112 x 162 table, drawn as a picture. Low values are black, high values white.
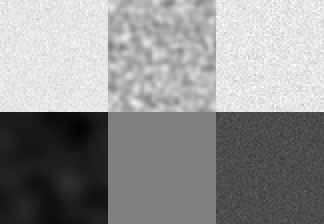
The table splits into 2 rows of 3 panels. Panel 1,1: very high, fine-grained, faint in contrast. Panel 1,2: high, blotchy. Panel 1,3: very high, fine-grained, faint in contrast. Panel 2,1: very low, smooth, faint in contrast. Panel 2,2: middling, flat. Panel 2,3: low, fine-grained, faint in contrast.
